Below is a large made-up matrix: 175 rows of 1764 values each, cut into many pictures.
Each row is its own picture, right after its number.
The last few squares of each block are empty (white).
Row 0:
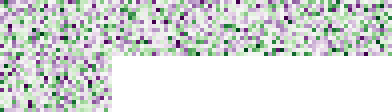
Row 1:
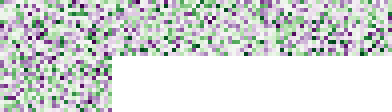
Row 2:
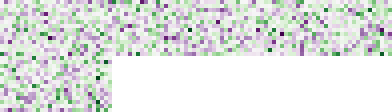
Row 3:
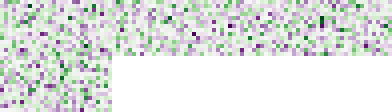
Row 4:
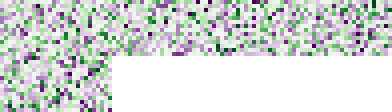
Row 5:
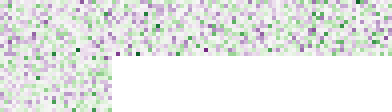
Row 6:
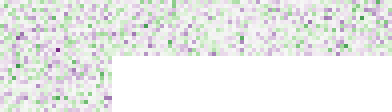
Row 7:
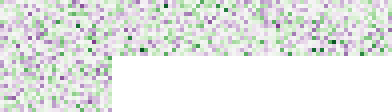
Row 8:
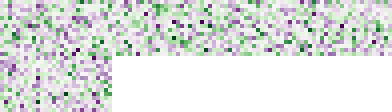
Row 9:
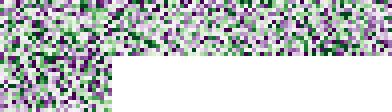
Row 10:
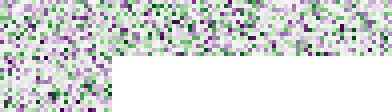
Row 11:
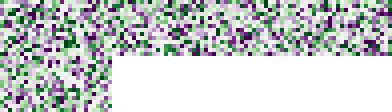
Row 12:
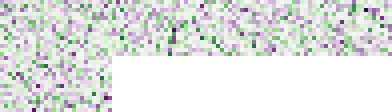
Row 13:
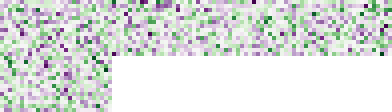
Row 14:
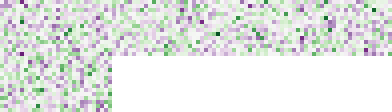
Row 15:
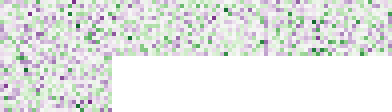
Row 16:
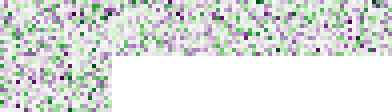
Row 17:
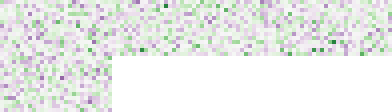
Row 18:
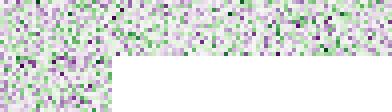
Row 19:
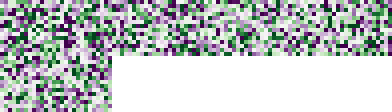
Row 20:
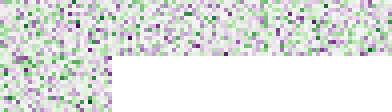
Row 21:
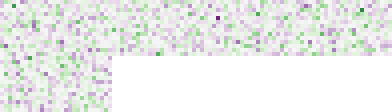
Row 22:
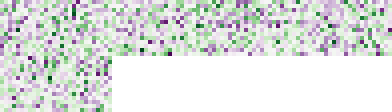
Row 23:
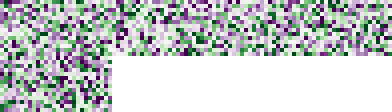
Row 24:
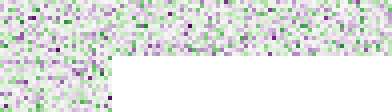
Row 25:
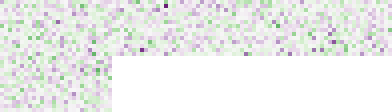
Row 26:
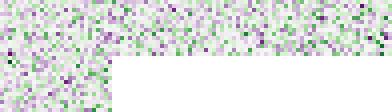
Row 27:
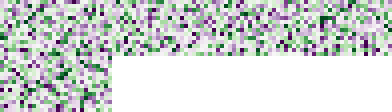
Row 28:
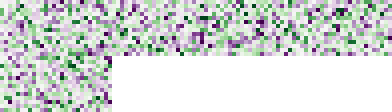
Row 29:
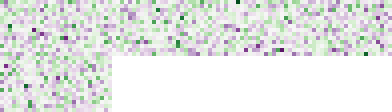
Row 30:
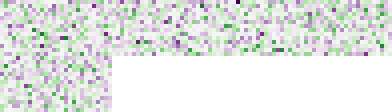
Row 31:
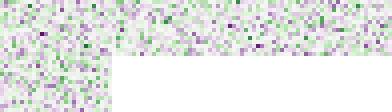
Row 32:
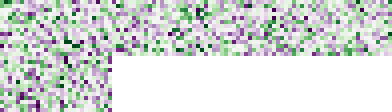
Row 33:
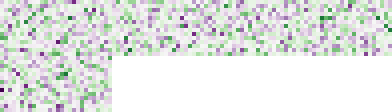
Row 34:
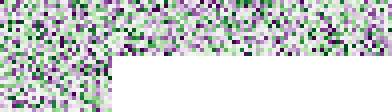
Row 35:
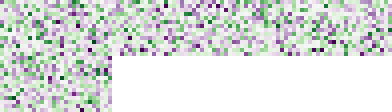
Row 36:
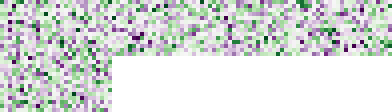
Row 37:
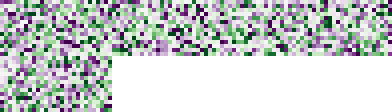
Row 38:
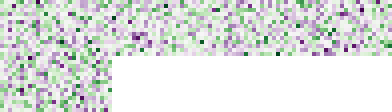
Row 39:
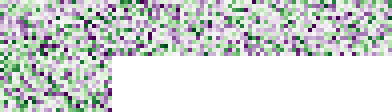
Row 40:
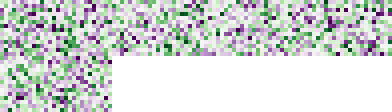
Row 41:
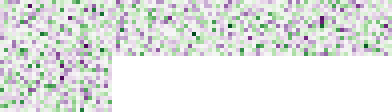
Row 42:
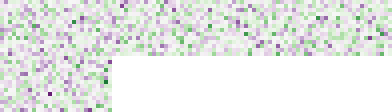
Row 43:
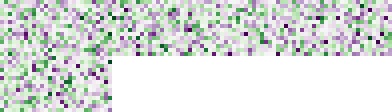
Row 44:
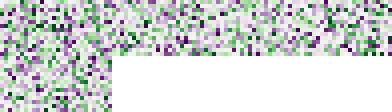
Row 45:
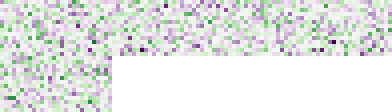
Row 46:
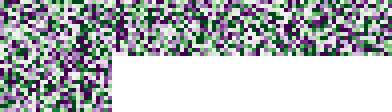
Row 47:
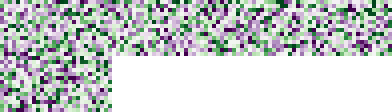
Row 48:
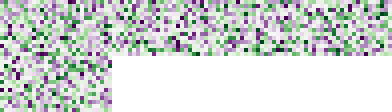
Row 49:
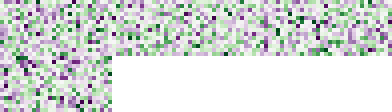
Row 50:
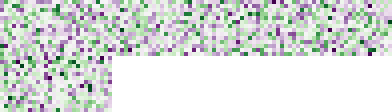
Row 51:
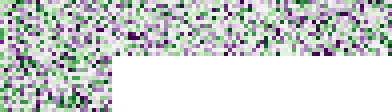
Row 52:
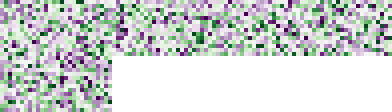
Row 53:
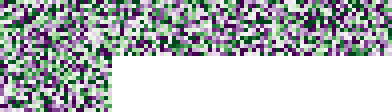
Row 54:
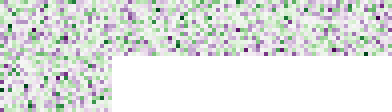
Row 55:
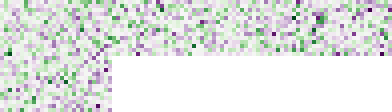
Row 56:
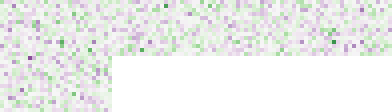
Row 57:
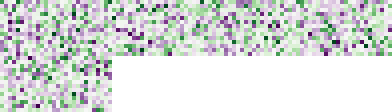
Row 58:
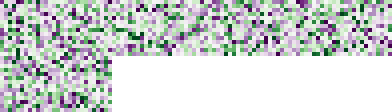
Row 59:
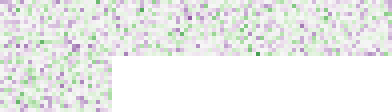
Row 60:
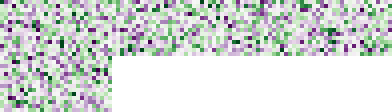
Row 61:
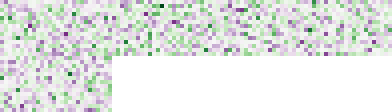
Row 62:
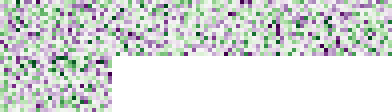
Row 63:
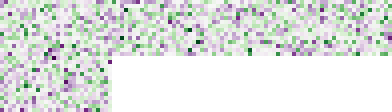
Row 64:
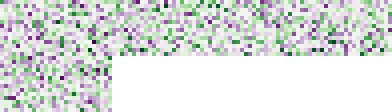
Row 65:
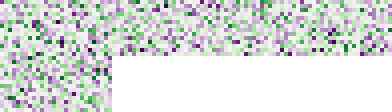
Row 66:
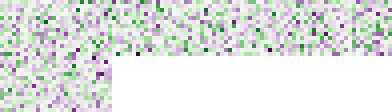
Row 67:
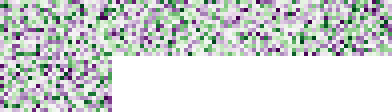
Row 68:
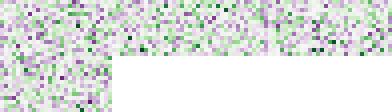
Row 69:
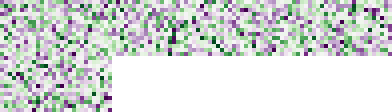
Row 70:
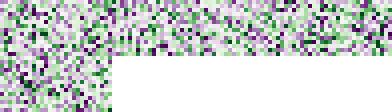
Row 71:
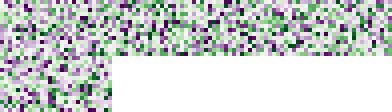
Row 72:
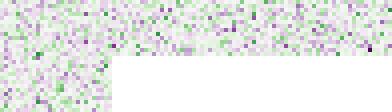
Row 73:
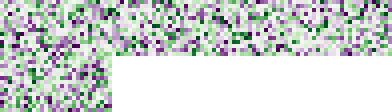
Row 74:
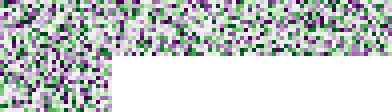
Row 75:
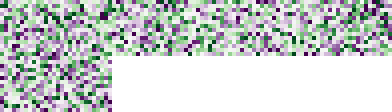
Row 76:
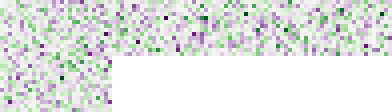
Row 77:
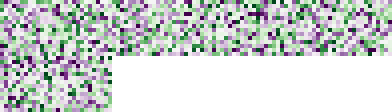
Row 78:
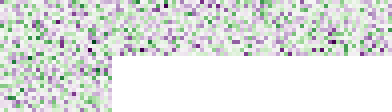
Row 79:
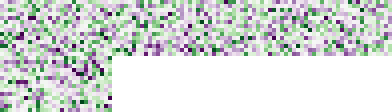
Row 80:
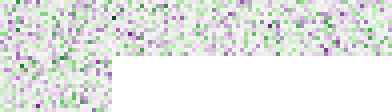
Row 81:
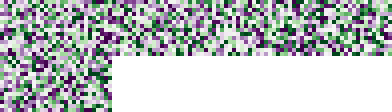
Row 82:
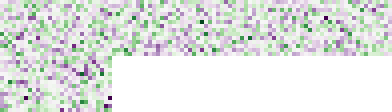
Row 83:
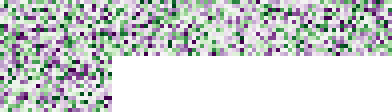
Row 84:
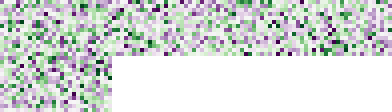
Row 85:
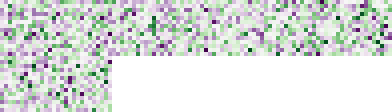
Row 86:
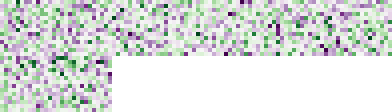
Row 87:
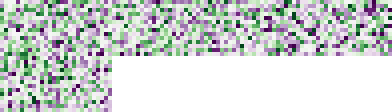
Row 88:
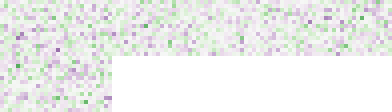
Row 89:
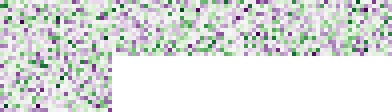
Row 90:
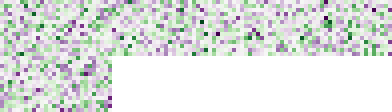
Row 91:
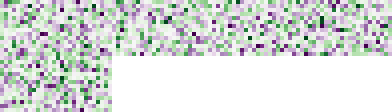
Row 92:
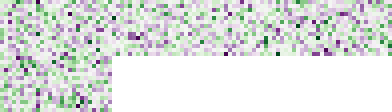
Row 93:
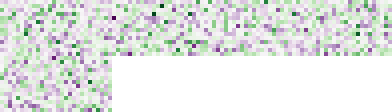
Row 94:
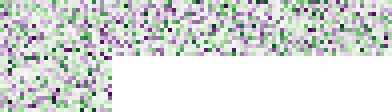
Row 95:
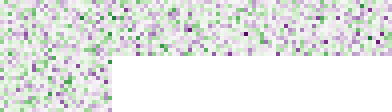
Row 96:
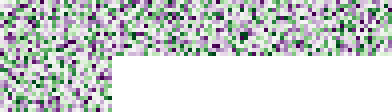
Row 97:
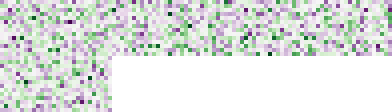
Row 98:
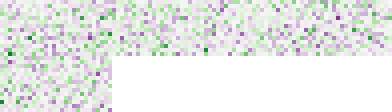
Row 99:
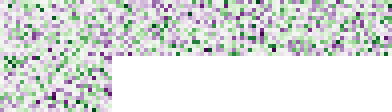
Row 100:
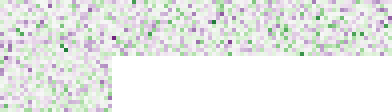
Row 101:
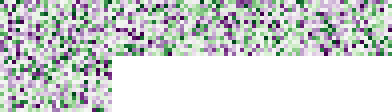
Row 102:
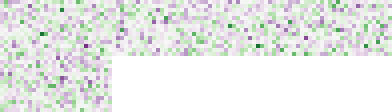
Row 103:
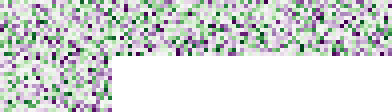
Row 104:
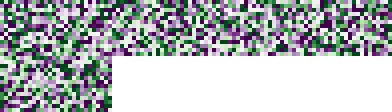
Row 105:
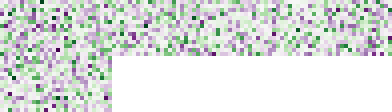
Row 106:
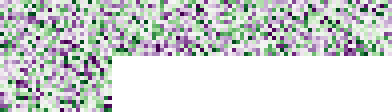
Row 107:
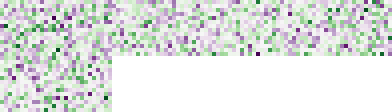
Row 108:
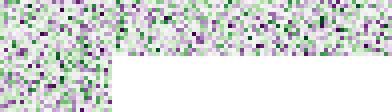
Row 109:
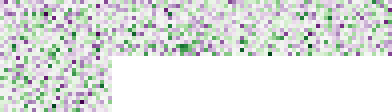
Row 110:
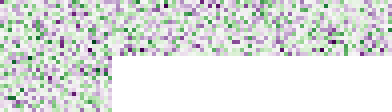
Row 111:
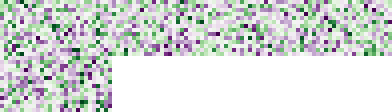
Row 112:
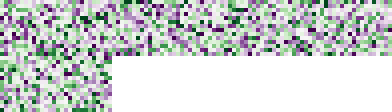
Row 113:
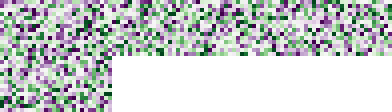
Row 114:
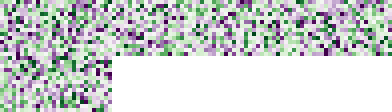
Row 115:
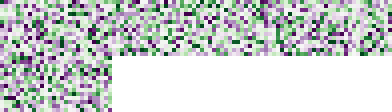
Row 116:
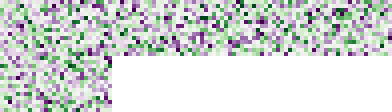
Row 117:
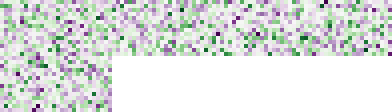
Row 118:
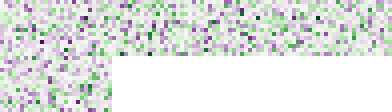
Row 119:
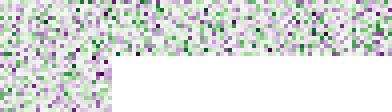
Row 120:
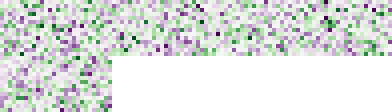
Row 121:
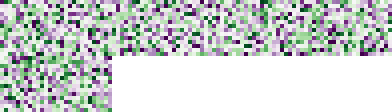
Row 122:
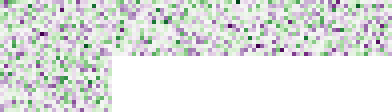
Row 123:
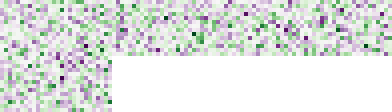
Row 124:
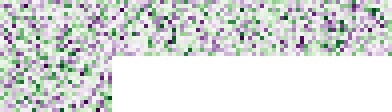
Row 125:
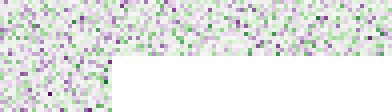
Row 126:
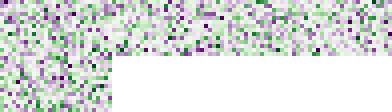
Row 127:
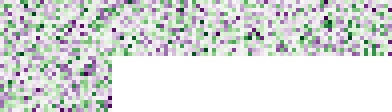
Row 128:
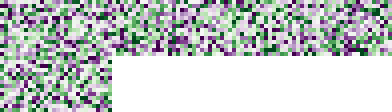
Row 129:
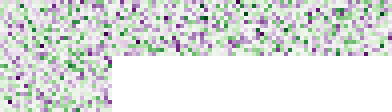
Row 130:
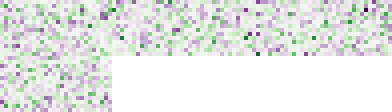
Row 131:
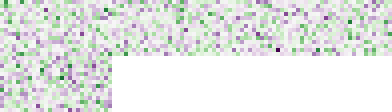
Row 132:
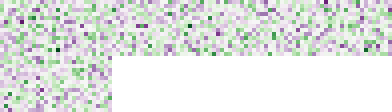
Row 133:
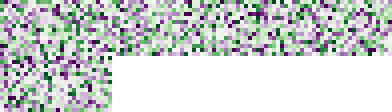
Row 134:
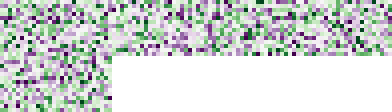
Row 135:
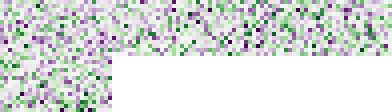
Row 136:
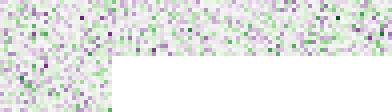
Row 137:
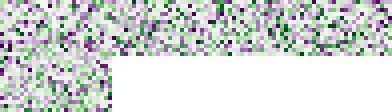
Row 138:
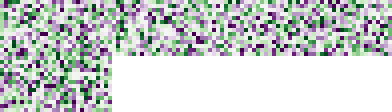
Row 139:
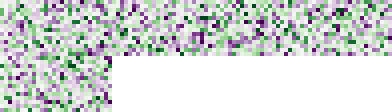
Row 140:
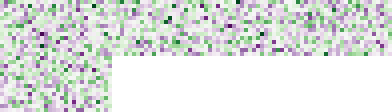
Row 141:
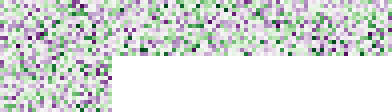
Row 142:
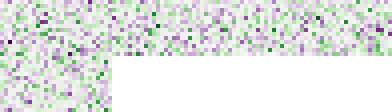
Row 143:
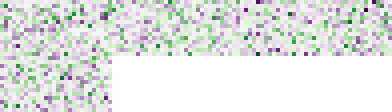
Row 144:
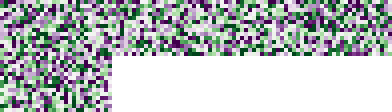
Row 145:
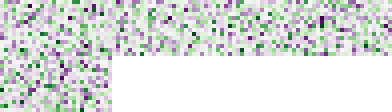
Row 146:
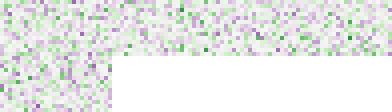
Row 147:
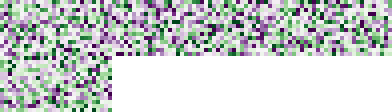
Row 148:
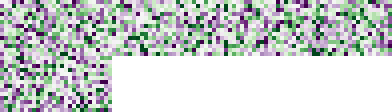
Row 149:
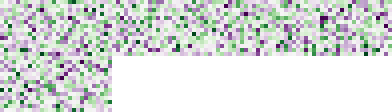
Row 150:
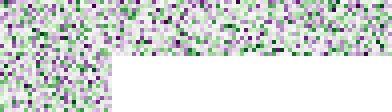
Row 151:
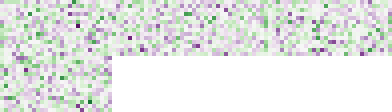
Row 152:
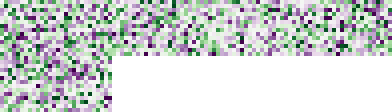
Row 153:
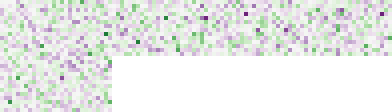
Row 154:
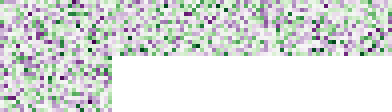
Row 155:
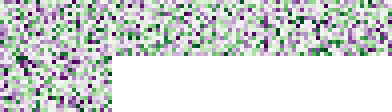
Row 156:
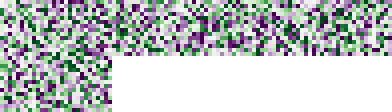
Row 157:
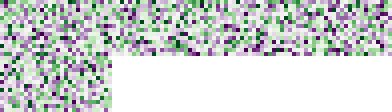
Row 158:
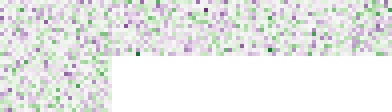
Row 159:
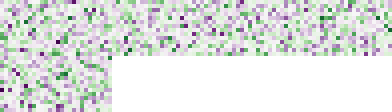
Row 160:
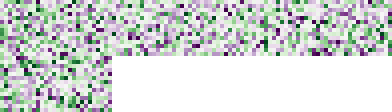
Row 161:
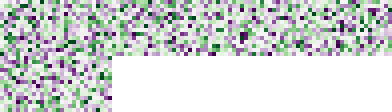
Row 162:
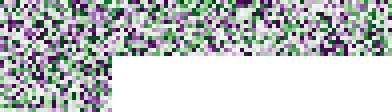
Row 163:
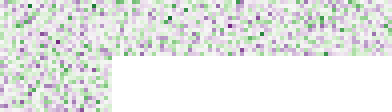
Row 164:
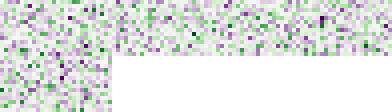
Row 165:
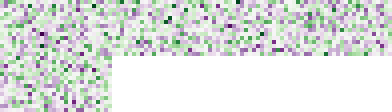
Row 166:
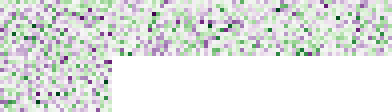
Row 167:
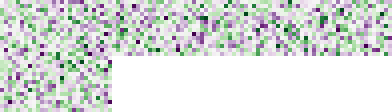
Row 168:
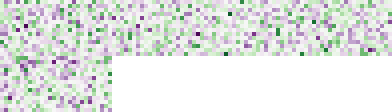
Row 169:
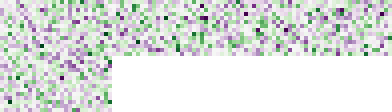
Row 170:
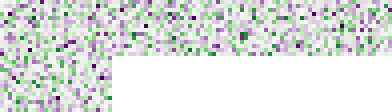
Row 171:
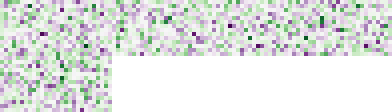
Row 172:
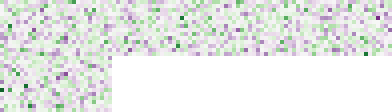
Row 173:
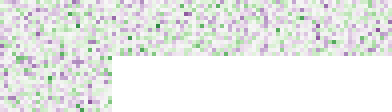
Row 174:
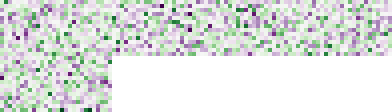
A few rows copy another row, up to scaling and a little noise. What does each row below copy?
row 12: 69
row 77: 133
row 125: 42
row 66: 119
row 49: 155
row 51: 92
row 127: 90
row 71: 118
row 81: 26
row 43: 95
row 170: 96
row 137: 100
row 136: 70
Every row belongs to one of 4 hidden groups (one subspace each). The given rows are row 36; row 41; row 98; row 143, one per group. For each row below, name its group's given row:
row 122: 41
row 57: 36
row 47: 98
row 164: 41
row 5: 98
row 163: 41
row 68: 36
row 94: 98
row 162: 36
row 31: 41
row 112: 98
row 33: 41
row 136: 98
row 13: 98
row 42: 98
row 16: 143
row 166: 98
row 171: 41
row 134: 143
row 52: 41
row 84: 36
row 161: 143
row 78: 36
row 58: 36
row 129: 41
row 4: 98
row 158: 98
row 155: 36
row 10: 98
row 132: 143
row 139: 41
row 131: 143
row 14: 143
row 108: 41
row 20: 36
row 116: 41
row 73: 143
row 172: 41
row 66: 98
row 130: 143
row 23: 41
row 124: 143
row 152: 143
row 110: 36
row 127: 143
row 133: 36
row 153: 41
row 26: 98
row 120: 143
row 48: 41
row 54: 41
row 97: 143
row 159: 41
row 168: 36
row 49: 36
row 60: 36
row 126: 143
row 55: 98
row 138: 41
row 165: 41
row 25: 36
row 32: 143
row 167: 41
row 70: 98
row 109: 143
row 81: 98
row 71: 98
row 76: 41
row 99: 98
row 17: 36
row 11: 143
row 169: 41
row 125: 98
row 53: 41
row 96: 143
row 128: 143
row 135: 98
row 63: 98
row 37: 143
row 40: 143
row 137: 98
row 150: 41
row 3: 41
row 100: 98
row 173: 36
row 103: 98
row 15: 36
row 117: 143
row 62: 36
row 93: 98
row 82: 143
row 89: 143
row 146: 143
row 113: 98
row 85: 98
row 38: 36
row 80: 36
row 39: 98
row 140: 41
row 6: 143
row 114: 36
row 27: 41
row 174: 98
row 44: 143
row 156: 41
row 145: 41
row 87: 98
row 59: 143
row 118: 98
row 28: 41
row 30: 41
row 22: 36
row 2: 98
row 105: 143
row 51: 36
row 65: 36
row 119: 98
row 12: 143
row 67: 143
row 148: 36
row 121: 36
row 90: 143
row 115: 36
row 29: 41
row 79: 143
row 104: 143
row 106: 143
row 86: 36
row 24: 143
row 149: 41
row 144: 41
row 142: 98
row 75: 143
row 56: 36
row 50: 36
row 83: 143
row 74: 41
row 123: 41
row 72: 98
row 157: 41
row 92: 36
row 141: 36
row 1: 36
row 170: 143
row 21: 36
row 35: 36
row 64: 36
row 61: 98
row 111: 143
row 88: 143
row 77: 36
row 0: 41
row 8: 98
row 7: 36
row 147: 98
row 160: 36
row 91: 41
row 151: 36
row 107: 143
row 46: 41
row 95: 98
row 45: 36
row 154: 36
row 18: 36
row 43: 98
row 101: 36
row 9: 36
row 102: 41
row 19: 143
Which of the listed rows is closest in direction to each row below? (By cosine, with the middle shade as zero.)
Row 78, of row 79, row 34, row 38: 34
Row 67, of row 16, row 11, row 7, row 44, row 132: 132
